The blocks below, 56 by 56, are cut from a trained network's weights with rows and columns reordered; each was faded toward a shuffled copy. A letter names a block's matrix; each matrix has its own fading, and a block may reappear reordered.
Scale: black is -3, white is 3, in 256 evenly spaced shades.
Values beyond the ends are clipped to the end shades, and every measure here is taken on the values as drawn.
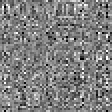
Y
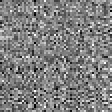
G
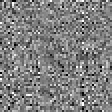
Y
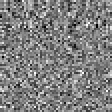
G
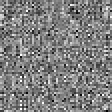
G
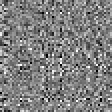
Y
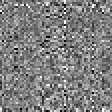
Y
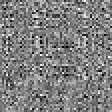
G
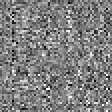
G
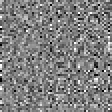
Y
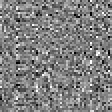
Y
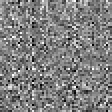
G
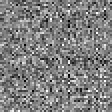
G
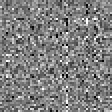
Y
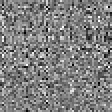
G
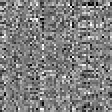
Y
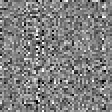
Y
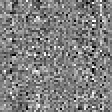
Y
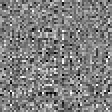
Y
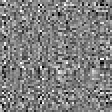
Y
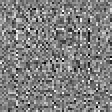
G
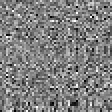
G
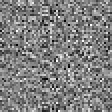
G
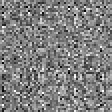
G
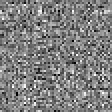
G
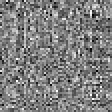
G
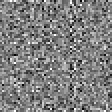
G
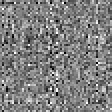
Y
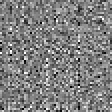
G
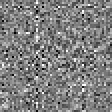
Y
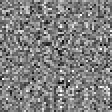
G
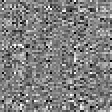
Y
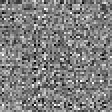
G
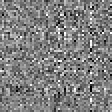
Y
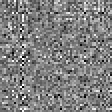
Y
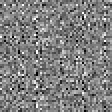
Y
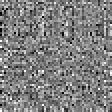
G
